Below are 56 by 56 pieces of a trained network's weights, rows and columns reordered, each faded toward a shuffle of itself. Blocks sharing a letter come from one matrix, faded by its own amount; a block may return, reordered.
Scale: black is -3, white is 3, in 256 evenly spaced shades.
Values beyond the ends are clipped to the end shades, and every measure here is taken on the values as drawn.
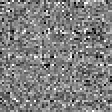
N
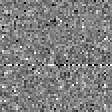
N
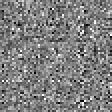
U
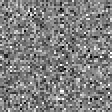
U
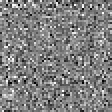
U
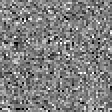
N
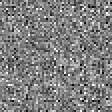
U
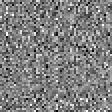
U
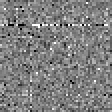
N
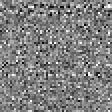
N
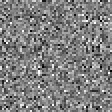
U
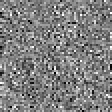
U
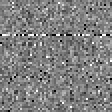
N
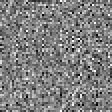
U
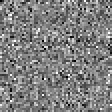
U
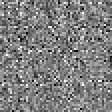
N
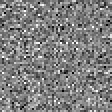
U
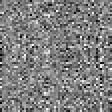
U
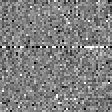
N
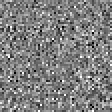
U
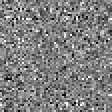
N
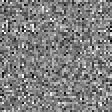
U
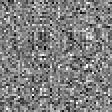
U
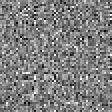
U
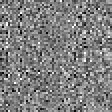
U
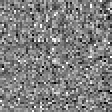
U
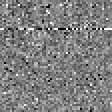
N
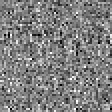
U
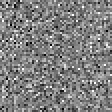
U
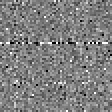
N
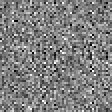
U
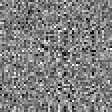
U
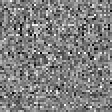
N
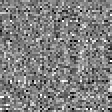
N
